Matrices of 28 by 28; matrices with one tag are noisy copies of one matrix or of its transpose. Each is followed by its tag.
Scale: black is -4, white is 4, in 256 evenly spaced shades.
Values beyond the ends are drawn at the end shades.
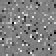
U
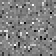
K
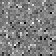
K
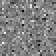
K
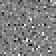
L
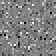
K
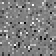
K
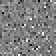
L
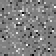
U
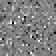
U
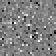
U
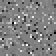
U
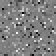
U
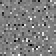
L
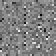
L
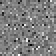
L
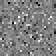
U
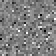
L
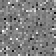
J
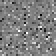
L
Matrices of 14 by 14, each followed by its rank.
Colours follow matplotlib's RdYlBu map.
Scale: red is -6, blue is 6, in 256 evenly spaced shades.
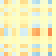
one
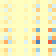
one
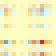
one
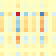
one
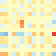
two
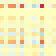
one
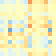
two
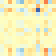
two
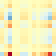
one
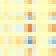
one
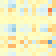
two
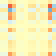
one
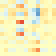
two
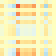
one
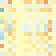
two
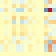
two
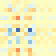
two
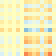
one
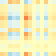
one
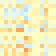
two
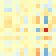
two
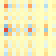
one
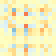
two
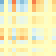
one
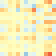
two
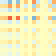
one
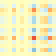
one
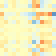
two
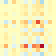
two
